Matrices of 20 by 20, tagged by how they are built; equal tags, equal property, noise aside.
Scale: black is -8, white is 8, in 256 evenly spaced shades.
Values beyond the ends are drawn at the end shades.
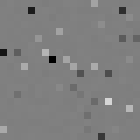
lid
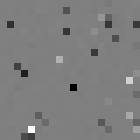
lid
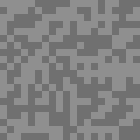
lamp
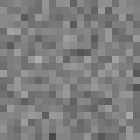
lamp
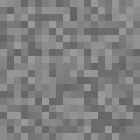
lamp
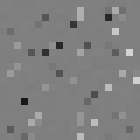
lid
